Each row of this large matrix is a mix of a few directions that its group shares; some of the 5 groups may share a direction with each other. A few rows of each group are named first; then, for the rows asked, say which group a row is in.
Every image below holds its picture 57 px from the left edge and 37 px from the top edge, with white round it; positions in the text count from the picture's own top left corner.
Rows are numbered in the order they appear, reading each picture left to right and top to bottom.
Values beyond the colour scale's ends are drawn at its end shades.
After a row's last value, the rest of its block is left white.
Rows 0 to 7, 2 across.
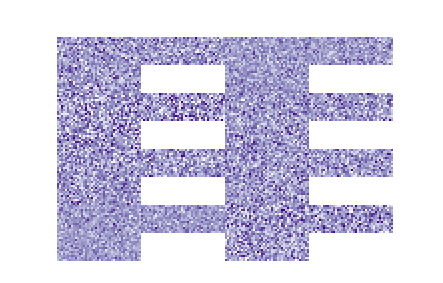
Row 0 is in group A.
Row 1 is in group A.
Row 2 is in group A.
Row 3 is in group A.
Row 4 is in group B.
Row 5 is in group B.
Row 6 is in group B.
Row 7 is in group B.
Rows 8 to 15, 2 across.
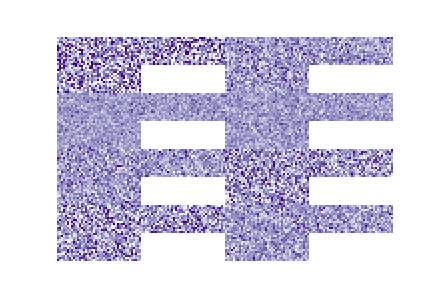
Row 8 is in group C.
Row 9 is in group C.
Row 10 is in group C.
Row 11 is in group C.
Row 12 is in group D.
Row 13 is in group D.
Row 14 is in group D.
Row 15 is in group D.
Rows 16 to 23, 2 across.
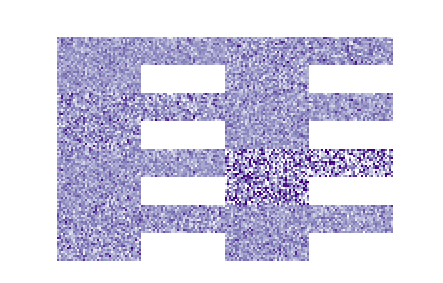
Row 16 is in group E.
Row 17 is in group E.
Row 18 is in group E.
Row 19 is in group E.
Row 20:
E
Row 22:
A
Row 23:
E
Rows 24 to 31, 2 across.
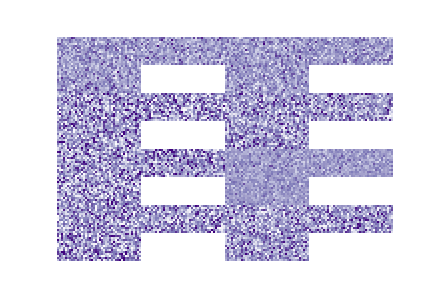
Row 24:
A
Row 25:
A
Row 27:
A
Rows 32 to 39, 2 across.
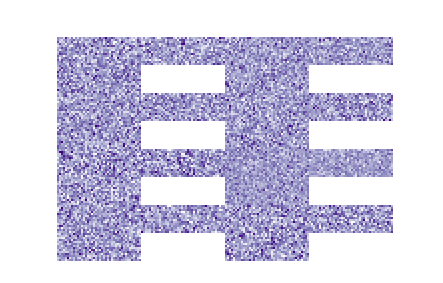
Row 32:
B
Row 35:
A
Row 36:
E
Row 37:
E
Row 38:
E
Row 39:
D
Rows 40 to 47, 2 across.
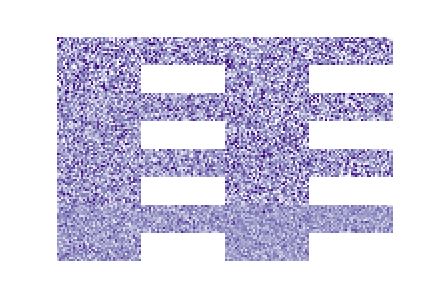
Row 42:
A
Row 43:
E
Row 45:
A
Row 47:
A
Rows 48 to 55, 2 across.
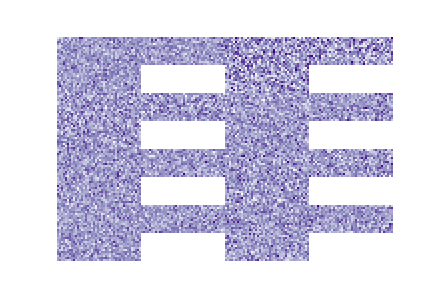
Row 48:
D
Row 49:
D
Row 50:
D
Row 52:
D
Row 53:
A
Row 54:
A
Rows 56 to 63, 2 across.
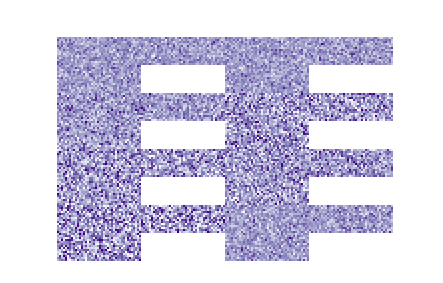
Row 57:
D
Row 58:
C
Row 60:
D
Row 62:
D
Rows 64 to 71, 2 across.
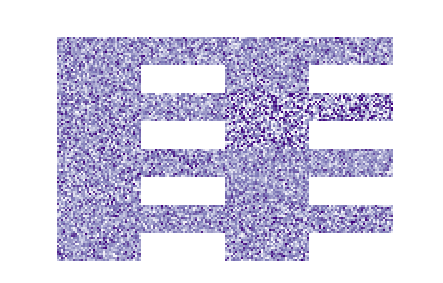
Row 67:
D
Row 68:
E
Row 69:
A
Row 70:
D
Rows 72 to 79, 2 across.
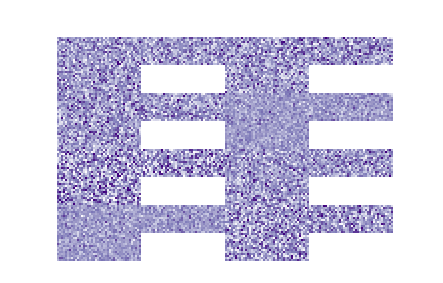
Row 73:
B
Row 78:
E
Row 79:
B
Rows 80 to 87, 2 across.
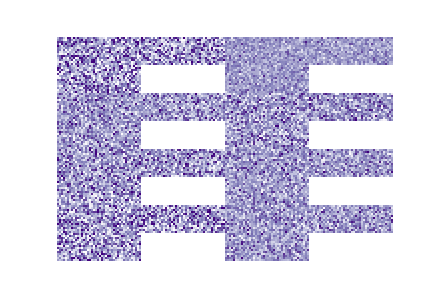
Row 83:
E
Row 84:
C
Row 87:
D
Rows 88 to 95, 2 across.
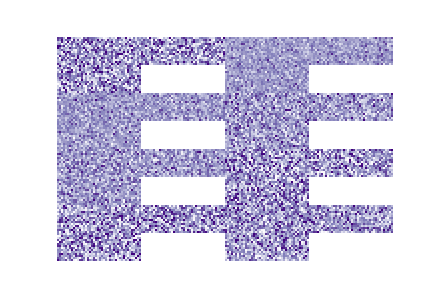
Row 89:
A
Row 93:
E
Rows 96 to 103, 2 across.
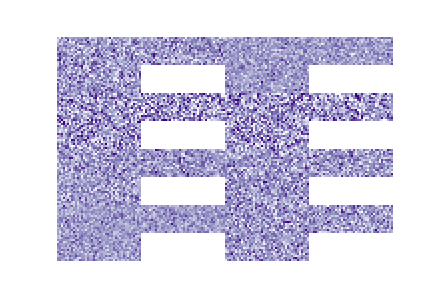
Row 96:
C
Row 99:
E
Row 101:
B
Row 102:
B
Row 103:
D
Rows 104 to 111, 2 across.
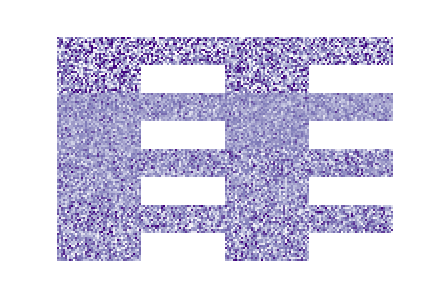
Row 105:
A
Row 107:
B
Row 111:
D
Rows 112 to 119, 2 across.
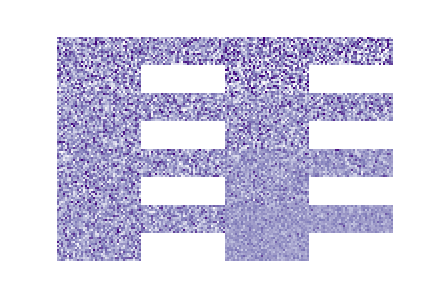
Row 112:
A
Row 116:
E
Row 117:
E
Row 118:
D
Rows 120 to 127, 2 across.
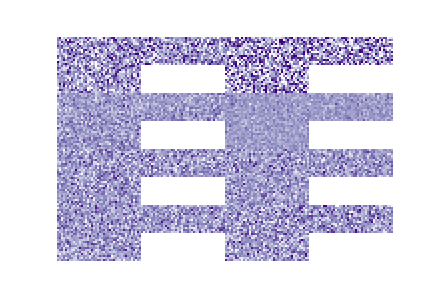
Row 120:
C
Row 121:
B
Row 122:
C
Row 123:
E
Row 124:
B
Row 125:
B
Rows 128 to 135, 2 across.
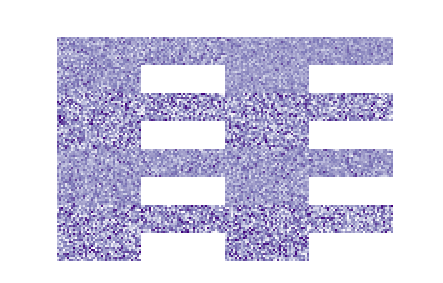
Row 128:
C
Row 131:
A
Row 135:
E
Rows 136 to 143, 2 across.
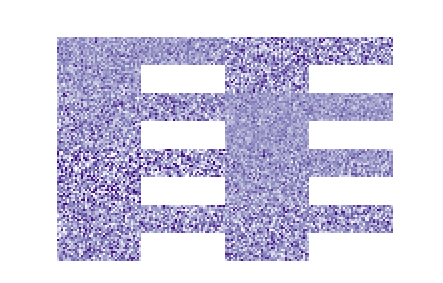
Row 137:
D
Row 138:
B
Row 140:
B
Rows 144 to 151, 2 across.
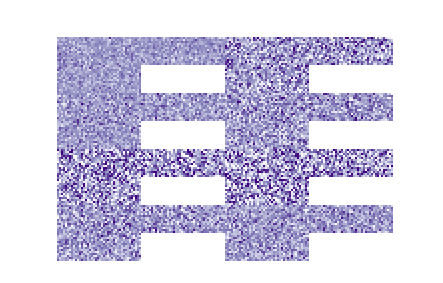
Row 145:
C
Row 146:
E
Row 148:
E
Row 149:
C
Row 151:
B
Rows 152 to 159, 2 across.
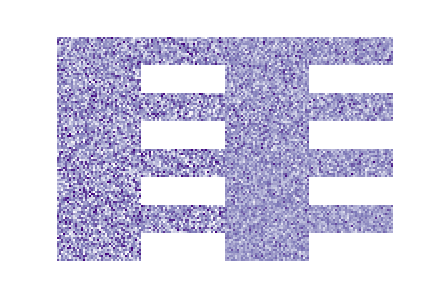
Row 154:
A
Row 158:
A
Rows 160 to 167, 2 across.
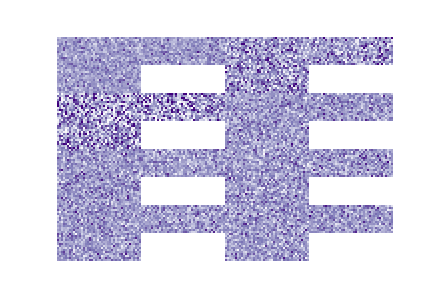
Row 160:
A
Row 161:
A
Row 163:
B
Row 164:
E
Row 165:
C
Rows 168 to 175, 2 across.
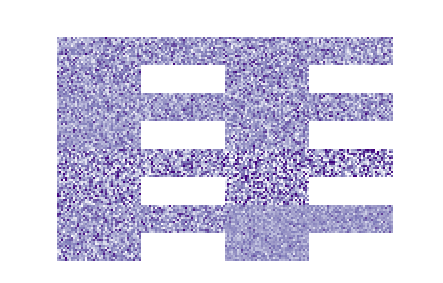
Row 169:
E
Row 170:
D
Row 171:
D
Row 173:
E
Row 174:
D
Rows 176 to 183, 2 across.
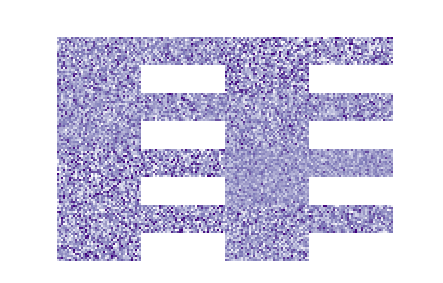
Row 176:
D
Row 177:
B
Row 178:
E
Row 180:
C
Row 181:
B
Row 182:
A
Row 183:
B
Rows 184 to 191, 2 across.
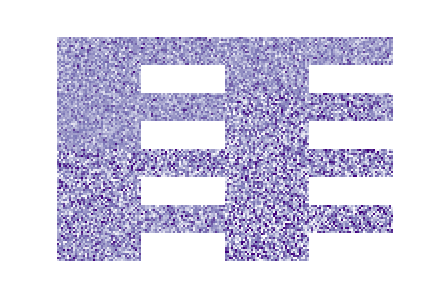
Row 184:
E
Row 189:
E
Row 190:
B
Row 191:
D
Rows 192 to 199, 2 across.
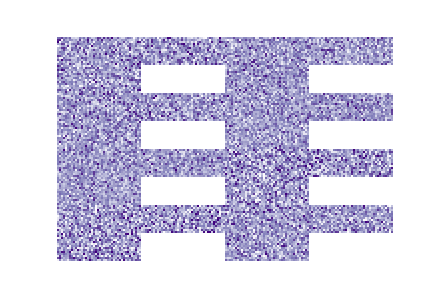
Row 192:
E
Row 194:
D
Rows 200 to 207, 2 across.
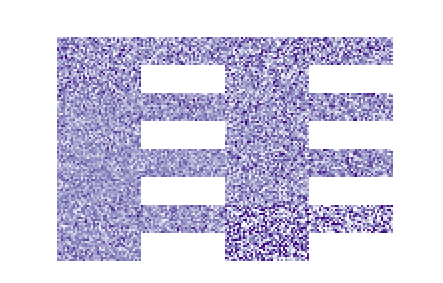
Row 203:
E
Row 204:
C
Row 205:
E
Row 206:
A
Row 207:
E
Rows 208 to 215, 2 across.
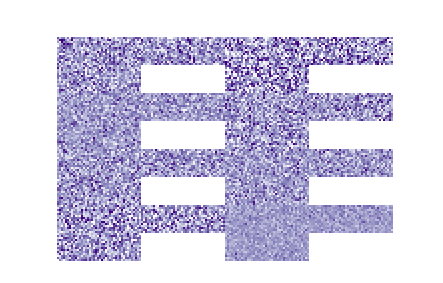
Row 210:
D
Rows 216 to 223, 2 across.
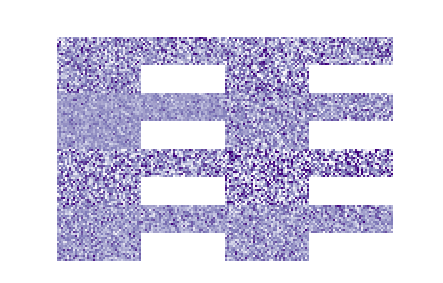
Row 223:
E
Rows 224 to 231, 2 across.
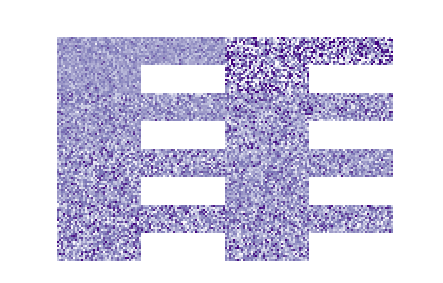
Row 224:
A
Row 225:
C
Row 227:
C
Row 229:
B
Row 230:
D
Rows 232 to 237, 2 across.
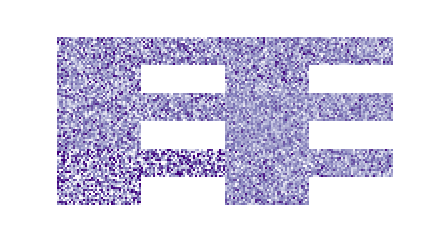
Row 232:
E
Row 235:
D
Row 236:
E
